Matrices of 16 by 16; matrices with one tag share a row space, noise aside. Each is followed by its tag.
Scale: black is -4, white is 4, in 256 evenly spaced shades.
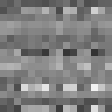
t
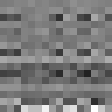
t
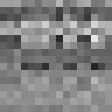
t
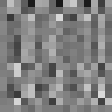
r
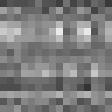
t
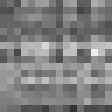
t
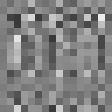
r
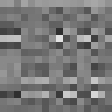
t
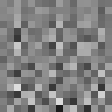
r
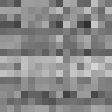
t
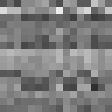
t
